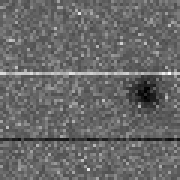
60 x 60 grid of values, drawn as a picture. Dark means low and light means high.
Dips: one, in the middle right. Ninth with the lowest average: middle right. Slope: none. Odd lines: rows 25 and 47.
